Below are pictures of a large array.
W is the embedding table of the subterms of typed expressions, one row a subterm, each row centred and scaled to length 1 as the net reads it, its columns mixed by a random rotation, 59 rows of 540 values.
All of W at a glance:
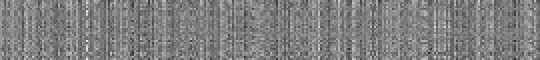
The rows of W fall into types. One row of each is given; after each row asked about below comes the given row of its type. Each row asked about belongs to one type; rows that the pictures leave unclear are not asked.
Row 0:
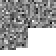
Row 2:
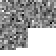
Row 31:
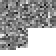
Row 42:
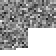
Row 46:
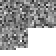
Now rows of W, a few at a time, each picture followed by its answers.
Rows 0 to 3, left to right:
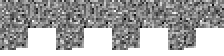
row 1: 0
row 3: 2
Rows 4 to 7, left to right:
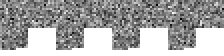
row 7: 2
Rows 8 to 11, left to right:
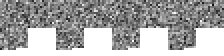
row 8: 0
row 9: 42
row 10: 46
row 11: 2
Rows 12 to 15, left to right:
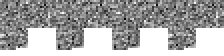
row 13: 2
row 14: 2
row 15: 31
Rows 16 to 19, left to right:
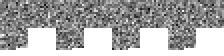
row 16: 31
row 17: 42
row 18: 0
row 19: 31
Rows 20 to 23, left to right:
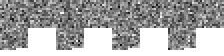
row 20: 42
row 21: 46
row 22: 31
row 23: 46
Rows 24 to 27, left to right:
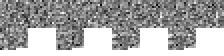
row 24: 0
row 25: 2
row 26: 31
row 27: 31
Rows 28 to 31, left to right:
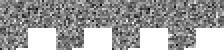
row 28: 0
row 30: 0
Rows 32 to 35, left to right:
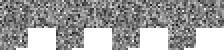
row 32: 46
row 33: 2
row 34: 46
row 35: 31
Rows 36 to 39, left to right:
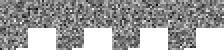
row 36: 0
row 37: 31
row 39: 42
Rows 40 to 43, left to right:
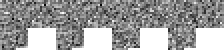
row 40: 2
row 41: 2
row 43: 0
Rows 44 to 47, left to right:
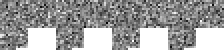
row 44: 31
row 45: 2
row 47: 2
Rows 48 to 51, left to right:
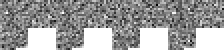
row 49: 31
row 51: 46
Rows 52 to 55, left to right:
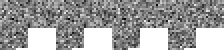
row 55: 42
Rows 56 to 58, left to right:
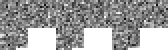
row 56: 31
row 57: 31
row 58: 2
